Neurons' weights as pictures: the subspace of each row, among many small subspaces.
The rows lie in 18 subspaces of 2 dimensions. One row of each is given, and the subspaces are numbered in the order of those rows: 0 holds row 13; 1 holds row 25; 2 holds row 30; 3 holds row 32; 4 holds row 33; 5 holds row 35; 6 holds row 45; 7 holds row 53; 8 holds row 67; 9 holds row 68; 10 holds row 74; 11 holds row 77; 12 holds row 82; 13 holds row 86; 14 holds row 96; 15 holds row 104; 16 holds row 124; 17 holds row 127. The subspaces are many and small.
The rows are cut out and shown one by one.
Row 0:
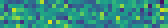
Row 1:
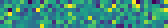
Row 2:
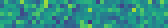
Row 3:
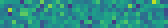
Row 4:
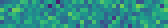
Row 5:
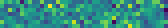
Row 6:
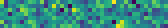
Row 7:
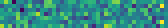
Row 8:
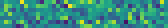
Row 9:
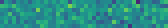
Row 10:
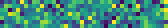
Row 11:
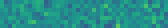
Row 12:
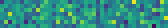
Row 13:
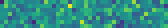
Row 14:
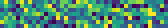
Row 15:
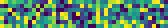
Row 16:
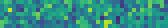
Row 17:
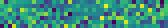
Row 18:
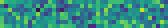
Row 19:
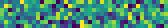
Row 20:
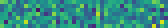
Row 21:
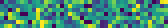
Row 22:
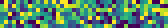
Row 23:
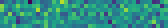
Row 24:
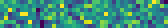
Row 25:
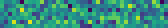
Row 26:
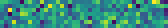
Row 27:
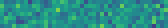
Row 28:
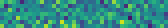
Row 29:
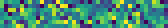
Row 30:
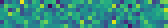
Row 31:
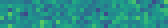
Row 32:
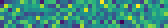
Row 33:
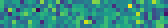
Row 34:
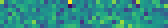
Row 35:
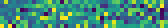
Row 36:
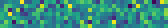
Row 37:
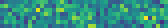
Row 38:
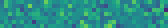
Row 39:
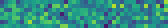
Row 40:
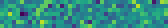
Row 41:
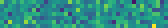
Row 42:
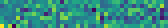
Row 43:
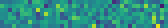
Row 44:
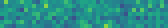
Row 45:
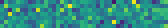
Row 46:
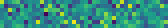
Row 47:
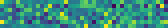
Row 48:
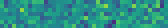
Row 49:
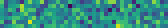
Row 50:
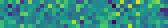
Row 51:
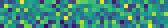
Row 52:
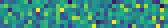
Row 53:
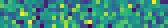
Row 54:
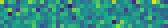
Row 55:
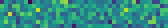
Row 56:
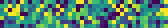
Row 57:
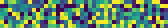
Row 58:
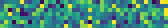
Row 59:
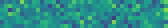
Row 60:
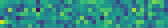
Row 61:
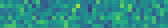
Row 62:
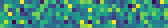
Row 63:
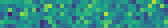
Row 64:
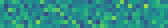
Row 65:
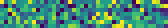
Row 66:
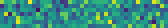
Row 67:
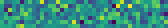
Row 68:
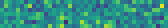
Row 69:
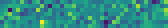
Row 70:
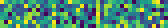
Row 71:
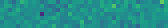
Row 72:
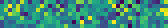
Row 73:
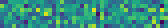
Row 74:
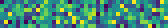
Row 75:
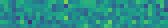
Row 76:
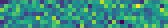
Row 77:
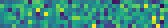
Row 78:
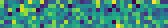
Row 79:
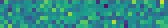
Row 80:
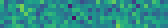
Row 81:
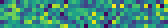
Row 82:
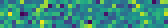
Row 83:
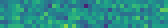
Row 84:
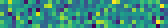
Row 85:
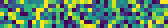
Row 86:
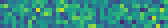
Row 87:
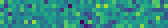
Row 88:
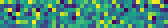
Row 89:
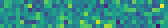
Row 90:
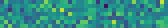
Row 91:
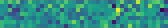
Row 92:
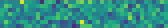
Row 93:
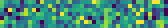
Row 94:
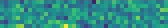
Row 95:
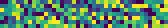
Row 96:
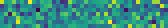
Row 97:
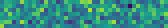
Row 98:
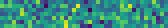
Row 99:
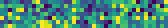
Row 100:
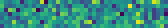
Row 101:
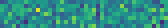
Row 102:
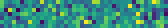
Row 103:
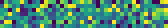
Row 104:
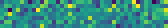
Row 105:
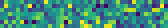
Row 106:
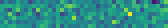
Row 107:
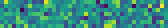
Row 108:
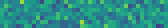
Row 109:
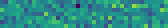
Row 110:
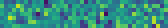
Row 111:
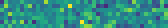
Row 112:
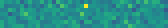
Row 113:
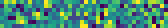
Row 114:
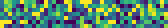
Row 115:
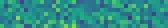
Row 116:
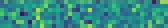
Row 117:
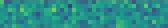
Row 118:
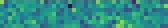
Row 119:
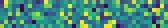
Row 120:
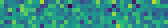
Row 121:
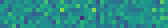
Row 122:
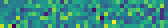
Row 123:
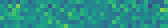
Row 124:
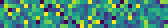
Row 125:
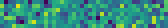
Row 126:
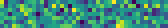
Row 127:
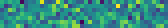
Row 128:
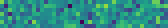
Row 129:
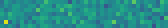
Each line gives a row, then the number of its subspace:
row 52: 11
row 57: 11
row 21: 7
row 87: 9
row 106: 6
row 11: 11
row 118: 0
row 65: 0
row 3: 1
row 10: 2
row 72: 8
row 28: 3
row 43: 11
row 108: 17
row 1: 15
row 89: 9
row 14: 3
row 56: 8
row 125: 14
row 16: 1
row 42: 5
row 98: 7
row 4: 17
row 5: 2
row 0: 8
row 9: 0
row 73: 10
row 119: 11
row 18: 13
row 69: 1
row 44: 12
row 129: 10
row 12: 10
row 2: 12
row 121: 5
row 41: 10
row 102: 4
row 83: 17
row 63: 12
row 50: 8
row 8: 2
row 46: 16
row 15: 13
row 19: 17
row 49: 15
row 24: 7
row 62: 1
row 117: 6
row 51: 3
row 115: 3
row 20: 10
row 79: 5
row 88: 6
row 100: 4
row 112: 2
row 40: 12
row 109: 3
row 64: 16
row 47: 16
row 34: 0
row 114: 4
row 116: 7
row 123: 8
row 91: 8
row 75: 16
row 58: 1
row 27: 14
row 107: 13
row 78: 15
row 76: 3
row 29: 2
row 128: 9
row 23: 14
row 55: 14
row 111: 9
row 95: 3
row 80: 15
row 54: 6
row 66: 14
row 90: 5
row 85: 7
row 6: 6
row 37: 13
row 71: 17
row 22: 14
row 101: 10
